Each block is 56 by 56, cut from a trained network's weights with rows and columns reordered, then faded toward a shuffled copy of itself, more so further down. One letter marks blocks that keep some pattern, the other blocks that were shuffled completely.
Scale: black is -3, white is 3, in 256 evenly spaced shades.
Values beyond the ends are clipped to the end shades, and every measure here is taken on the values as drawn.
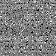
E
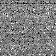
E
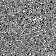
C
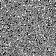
C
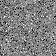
C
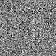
E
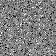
C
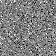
C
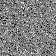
C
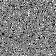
C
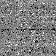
E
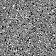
C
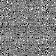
E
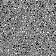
C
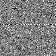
E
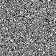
C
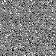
E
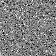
C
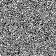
C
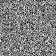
E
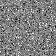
C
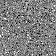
C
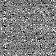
E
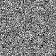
E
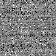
E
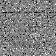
E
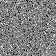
C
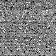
E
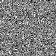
E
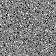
C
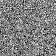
C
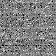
E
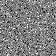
C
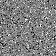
C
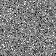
C
